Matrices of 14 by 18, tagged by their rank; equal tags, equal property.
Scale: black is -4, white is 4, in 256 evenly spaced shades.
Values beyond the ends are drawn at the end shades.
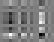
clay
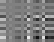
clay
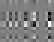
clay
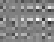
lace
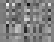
lace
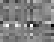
lace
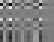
clay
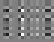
clay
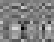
lace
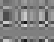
clay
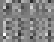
lace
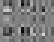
lace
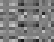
lace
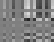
clay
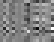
lace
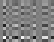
clay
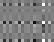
clay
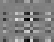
clay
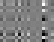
clay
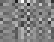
lace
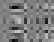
lace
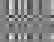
clay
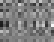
lace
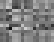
lace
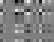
clay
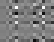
lace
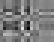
lace
